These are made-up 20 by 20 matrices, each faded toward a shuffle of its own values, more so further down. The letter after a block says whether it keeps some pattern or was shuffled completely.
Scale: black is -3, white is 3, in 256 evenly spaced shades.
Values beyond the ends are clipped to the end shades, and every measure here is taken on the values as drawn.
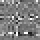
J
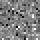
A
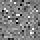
A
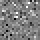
A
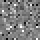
A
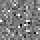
A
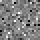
A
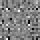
J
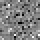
A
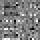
J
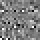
J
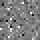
A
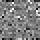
J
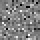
A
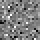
A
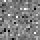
A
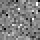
A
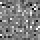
A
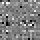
J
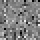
J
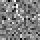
J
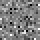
A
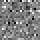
J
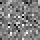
J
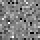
A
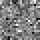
J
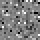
A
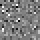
J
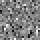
A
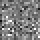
J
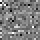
J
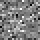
J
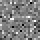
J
